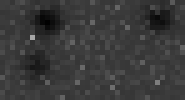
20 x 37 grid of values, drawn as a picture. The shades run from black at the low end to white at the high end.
Odd rows or columns: none. Average level on the scale: 20%. Mirror symmetry: none. Histogram: heavy tails on both sides. Dips: three.
